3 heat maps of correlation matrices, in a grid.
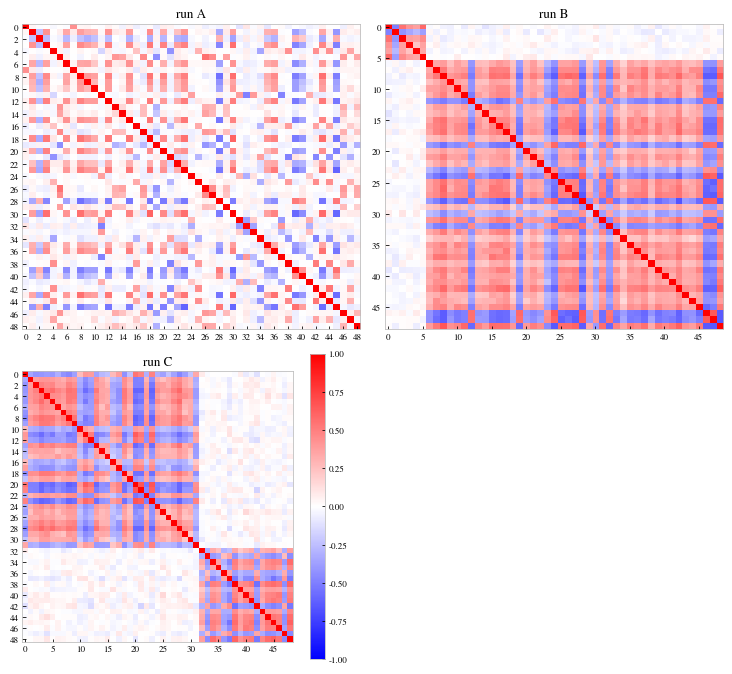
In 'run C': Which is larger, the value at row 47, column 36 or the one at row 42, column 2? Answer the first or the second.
the first
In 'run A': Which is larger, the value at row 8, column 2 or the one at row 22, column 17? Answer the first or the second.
the second
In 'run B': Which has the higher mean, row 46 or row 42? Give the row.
42
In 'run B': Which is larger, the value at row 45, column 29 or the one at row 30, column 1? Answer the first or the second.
the first
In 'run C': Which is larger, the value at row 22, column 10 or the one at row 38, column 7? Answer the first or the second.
the second
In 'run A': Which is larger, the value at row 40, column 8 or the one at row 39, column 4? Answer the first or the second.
the second
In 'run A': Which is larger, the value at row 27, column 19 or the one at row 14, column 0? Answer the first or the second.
the second
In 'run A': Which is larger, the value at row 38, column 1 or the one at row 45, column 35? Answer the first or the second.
the first
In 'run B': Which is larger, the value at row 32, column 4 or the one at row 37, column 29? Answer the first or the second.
the second
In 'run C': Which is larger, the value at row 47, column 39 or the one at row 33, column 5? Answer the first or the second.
the second
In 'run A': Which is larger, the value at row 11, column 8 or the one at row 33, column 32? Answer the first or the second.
the first
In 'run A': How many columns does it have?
49
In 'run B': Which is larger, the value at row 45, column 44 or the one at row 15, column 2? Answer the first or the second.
the first
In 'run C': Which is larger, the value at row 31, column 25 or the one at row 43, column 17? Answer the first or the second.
the second
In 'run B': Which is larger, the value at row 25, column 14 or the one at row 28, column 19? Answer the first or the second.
the second
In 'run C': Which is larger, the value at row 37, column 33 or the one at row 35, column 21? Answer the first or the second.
the first
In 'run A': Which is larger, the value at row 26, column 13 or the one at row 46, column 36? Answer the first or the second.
the first
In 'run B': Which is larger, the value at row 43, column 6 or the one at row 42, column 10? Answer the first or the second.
the second
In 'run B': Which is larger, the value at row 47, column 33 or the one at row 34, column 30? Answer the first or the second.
the second
